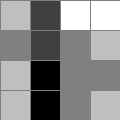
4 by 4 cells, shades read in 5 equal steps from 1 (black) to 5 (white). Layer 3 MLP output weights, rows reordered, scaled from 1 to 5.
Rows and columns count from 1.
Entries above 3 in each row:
3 1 1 2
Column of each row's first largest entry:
3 4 1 1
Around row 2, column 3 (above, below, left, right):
5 3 2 4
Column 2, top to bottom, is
2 2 1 1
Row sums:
16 12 11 12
